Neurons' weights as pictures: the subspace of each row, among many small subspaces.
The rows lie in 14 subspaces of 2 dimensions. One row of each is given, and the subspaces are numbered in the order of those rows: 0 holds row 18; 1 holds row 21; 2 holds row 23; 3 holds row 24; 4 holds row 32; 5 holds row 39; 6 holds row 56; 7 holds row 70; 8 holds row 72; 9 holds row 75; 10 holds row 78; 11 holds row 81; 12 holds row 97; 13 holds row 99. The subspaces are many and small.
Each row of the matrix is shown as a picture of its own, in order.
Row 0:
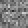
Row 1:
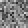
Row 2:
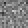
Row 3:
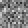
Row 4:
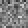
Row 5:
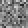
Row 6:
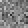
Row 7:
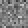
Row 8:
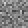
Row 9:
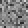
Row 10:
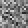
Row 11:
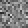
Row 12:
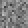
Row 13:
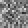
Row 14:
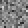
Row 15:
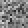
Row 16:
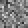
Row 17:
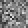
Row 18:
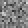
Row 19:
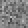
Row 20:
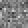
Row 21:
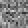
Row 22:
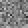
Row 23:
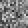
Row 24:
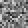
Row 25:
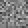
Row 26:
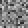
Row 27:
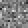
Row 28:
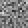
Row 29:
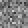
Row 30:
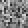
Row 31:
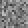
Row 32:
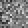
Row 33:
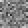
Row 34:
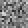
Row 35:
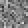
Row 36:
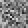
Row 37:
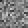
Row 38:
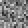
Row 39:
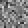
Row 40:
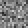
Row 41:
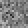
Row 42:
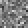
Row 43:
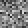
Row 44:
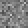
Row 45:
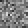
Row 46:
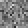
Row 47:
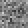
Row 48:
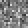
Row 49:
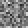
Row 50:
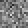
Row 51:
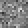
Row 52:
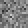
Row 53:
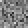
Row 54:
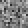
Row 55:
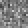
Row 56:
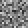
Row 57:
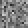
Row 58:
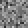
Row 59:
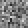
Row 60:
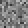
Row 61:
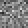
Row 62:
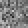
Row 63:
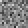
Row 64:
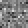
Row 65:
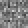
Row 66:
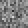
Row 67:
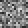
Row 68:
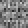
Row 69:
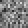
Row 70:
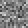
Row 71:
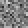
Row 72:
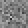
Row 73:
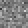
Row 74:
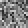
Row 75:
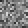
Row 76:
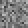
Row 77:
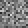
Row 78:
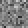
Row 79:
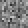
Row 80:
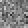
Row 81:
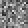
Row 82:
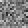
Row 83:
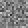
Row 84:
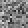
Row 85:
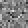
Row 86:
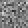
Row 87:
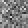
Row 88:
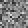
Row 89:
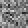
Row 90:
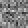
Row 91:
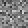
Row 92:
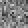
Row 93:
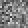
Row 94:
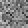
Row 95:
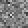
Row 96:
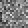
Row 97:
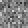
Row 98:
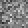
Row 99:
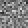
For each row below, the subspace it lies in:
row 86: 13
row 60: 5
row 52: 12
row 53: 7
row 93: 2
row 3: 12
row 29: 12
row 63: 6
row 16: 5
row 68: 1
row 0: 1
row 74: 13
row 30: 8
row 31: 11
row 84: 4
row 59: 2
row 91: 6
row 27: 3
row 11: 0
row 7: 10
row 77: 7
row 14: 10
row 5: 10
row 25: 7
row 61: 13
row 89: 1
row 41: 2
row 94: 4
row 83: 7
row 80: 0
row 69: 12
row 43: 6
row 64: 3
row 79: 2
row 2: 13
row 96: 4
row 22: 0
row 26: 10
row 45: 9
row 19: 2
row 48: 8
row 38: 7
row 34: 0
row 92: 0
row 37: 9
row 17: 8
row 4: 10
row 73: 3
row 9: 10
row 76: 11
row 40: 7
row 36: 8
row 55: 8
